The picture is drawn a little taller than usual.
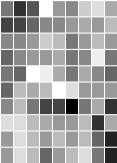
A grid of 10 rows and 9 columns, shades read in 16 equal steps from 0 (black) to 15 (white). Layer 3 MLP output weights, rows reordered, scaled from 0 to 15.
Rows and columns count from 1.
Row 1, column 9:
10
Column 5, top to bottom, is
9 8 11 10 10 15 4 9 11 9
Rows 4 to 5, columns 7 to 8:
8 14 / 10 8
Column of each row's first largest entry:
4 9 4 8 3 5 2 1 2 2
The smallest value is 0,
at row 7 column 6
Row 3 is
8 8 9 12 11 7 9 11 9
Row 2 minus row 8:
-9 -9 -5 -2 -1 0 -1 6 1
